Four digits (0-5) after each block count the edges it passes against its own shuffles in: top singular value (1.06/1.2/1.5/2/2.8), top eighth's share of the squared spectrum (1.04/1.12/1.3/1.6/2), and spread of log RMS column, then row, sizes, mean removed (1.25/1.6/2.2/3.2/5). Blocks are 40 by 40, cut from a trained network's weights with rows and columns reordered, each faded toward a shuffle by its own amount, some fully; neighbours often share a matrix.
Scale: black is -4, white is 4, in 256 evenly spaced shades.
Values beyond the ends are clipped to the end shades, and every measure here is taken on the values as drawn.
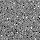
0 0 0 0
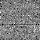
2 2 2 1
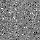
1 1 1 0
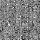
2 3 0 2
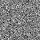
1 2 0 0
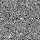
2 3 0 1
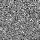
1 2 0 0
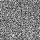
1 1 0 0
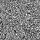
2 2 0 0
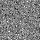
0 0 0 0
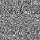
3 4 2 2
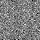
2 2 0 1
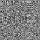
3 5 2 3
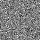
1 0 0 0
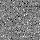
0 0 0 0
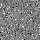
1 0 0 0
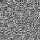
3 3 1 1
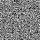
0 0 0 0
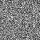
2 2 0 0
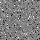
0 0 0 0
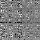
2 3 3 2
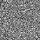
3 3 2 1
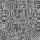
3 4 2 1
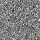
1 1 0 0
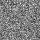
1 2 0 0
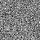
1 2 0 0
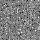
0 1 1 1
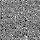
2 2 2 0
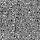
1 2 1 0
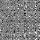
2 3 2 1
